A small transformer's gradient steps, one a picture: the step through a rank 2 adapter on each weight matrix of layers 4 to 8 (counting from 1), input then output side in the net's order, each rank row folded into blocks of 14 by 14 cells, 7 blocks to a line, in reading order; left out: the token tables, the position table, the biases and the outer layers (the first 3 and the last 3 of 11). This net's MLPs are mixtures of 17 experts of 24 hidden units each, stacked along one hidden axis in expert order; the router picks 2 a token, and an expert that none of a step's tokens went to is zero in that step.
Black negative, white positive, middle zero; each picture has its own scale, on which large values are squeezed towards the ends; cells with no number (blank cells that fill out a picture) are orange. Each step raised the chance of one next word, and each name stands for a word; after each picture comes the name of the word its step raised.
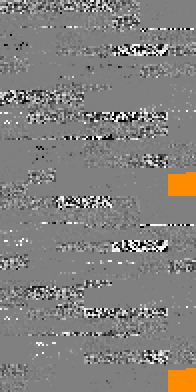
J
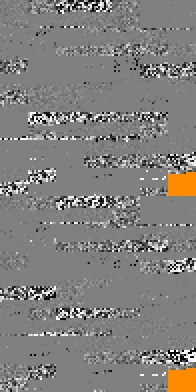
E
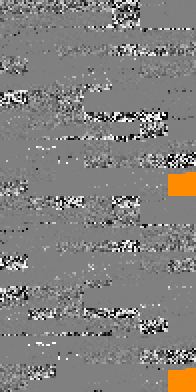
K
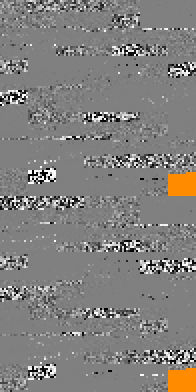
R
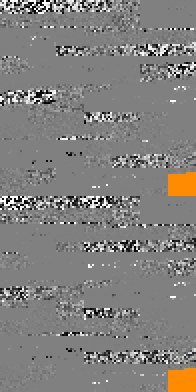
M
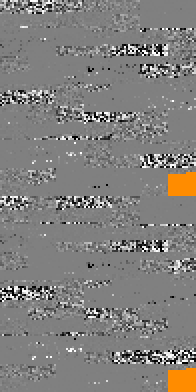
R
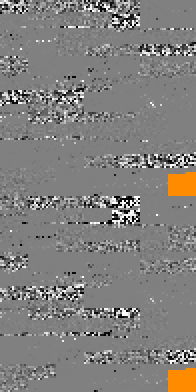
K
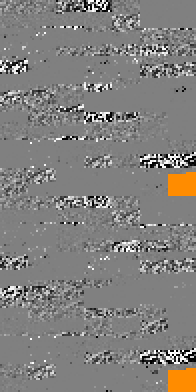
K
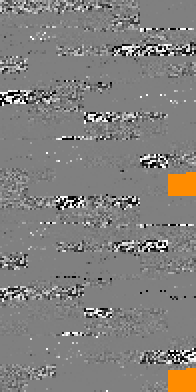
R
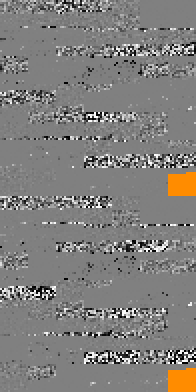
E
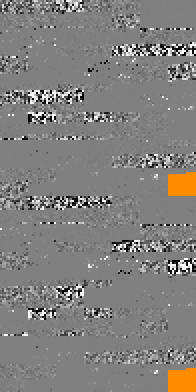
M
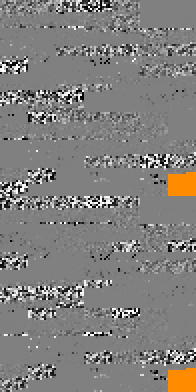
K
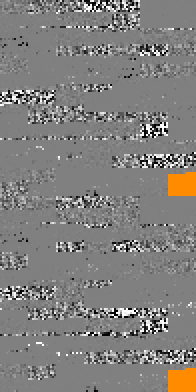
K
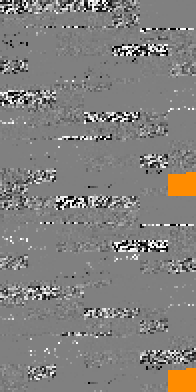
J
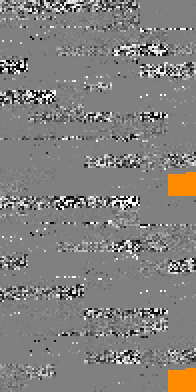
M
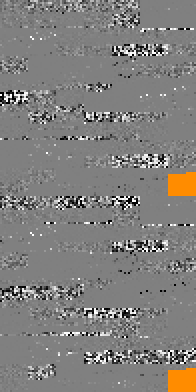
R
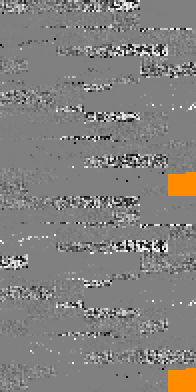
J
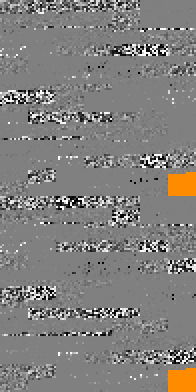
R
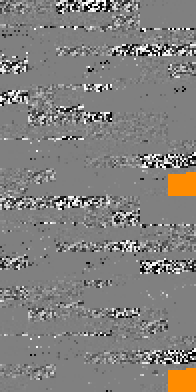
K
